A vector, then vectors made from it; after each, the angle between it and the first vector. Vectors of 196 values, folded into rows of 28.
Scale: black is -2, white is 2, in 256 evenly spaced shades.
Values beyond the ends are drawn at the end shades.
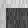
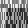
partly aligned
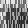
partly aligned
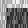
nearly parallel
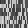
orthogonal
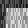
nearly opposite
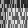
partly opposed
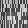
orthogonal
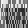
partly aligned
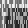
partly aligned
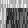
nearly parallel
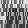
partly aligned
